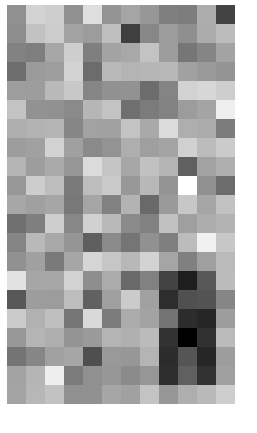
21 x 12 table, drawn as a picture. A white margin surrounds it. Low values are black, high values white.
The ninth with the lowest average is the bottom right. Overall the values sit about 60% of the way up the scale. The halves do not mirror each other. In the bottom right lies a patch that is lower than the rest.
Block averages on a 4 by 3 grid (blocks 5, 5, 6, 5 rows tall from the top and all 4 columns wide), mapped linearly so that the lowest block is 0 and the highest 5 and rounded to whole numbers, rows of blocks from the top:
5 4 4
5 5 5
4 4 3
5 4 0
